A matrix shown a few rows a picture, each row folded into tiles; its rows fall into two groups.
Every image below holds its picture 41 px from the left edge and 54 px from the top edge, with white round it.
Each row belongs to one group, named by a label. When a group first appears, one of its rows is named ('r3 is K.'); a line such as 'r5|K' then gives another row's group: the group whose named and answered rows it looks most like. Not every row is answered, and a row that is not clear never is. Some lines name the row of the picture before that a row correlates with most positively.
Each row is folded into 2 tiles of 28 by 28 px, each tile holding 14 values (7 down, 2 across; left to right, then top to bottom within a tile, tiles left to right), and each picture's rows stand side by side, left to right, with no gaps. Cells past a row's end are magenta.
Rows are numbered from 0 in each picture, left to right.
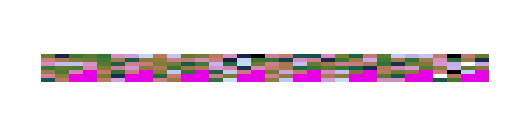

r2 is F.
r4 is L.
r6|F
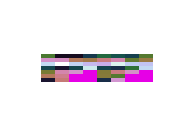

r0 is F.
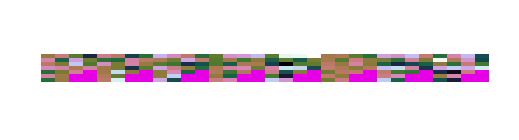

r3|F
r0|L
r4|F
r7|L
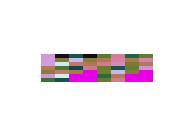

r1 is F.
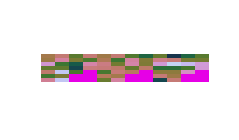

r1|L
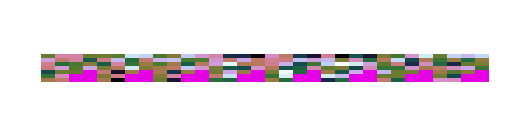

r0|L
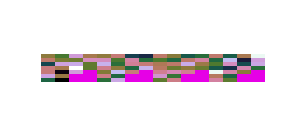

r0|L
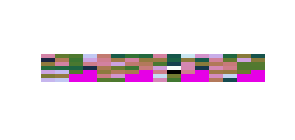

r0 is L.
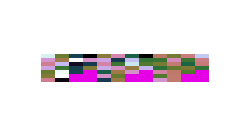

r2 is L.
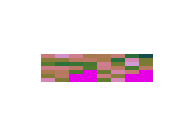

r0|F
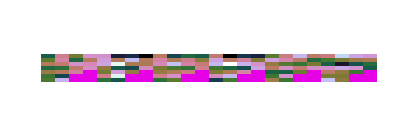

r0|F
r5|F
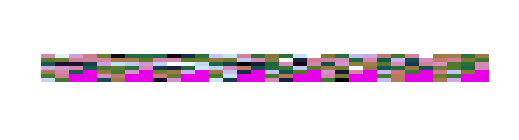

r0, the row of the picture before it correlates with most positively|5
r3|F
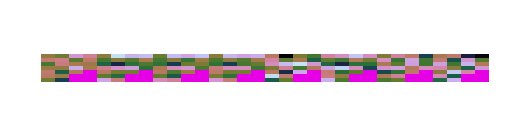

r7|L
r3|F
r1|F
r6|L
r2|F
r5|F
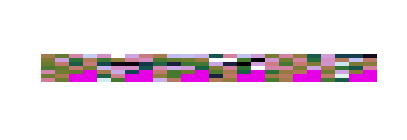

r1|F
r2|F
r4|L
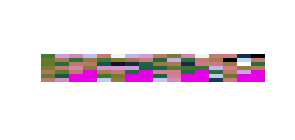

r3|L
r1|F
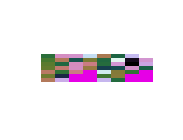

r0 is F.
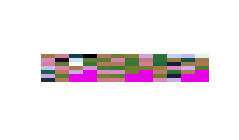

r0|L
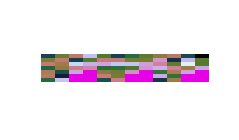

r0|F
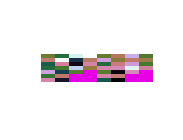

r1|L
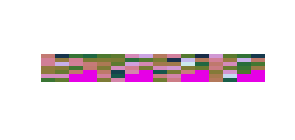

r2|L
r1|F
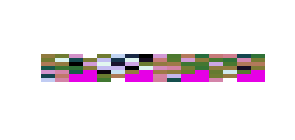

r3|L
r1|L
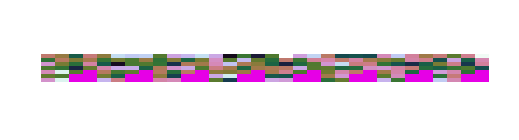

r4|F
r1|F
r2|F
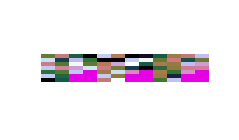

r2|F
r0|L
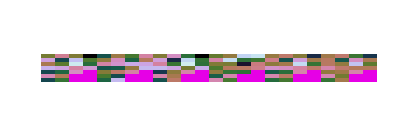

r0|L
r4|L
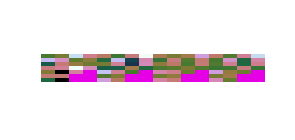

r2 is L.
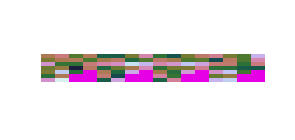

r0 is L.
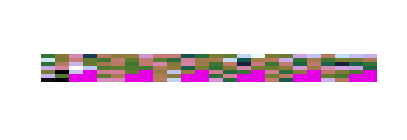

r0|L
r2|L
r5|F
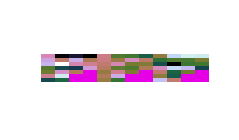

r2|F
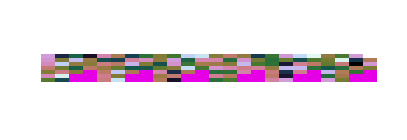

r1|L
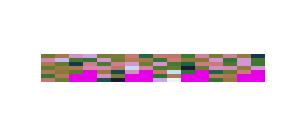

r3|L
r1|L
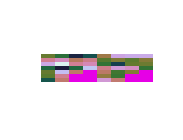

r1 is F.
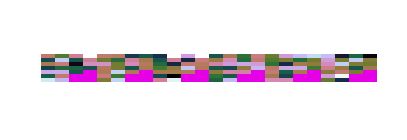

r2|F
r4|F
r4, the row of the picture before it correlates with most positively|1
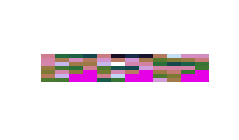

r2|F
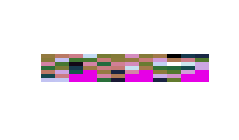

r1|L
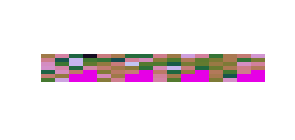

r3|F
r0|L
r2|F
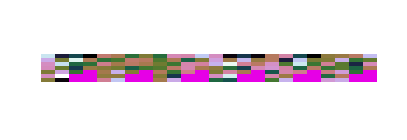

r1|L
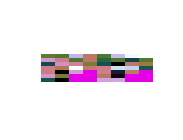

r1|F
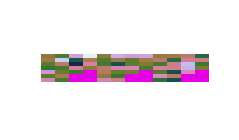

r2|L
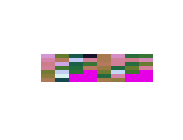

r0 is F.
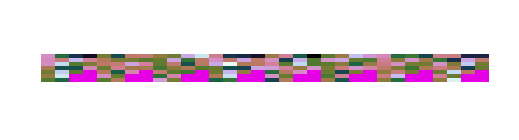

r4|L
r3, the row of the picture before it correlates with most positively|0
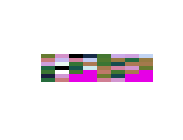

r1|F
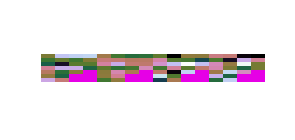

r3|L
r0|F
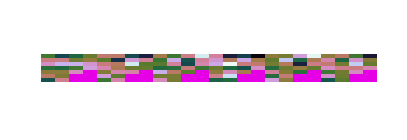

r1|L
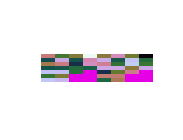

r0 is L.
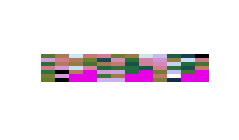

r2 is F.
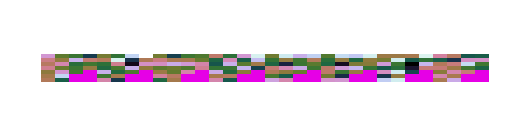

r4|F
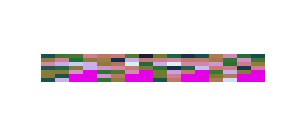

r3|L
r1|L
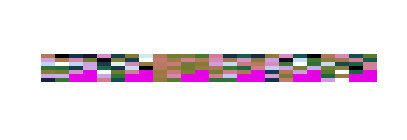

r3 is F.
